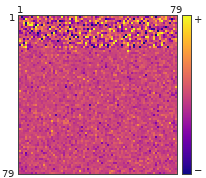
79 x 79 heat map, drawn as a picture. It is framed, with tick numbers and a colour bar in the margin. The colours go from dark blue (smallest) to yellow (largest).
Average level on the scale: 50%. Seam: horizontal, 20% of the way down, the bottom part calmer. Stripes: none. Slope: none. Grain: fine. Odd rows or columns: none.
